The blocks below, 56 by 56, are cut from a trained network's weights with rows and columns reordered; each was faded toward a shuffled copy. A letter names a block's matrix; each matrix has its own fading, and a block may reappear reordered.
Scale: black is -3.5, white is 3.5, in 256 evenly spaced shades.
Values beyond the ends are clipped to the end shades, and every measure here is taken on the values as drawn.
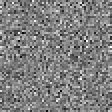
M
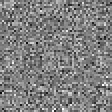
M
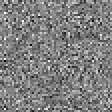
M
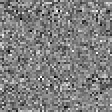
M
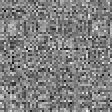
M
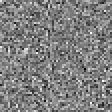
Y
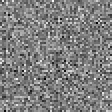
Y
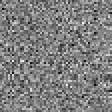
M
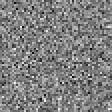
Y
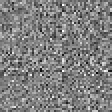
M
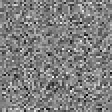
M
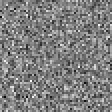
Y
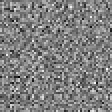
M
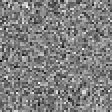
Y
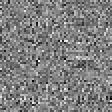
M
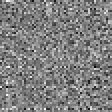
M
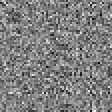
M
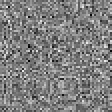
M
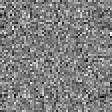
M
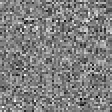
M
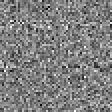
Y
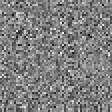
M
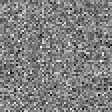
Y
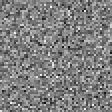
Y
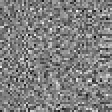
M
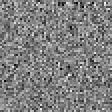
Y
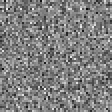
Y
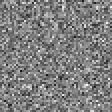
Y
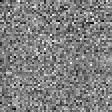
Y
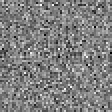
Y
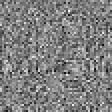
M
